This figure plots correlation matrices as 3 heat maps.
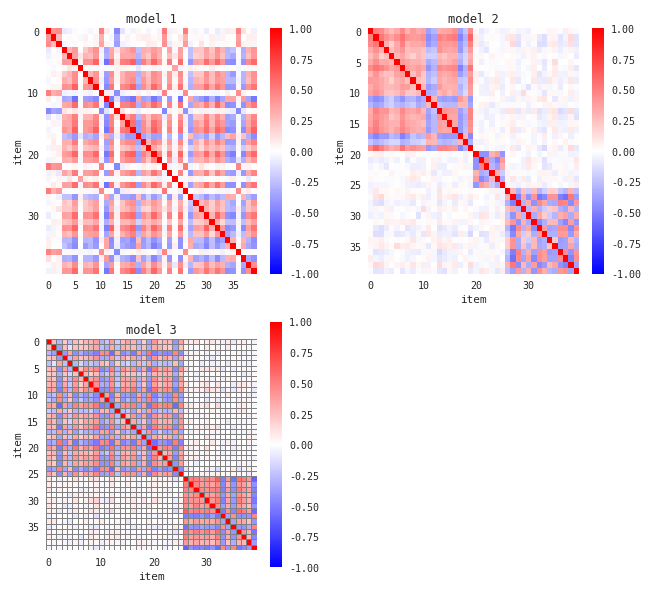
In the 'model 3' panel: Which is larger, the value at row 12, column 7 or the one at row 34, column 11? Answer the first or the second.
the first
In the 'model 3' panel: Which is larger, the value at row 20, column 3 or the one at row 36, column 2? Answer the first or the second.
the first
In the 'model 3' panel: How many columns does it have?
40
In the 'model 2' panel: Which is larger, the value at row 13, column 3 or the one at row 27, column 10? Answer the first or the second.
the first
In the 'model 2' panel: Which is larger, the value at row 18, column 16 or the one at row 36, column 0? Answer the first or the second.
the second
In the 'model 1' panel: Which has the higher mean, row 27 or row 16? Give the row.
16
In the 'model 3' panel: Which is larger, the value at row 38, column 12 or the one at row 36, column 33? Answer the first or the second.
the first
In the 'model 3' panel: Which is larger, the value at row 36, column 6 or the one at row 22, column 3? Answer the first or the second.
the second
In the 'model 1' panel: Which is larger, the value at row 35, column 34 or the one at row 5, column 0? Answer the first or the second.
the first
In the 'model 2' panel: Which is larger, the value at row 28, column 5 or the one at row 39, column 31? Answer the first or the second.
the first
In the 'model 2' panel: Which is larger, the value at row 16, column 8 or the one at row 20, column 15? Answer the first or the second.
the first
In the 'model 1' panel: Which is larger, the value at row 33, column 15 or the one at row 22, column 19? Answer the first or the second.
the first
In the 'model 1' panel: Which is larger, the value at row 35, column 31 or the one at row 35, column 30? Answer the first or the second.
the first
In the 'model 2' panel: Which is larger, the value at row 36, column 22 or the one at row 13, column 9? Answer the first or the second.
the second
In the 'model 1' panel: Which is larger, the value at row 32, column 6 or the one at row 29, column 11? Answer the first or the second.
the first
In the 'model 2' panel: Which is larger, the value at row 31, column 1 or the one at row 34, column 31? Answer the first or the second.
the second
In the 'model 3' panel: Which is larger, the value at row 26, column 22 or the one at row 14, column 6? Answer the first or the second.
the second
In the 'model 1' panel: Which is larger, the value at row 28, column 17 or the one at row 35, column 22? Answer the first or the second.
the second
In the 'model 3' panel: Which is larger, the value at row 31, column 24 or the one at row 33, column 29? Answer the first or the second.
the first
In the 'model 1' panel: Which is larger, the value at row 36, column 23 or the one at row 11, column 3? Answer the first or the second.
the first
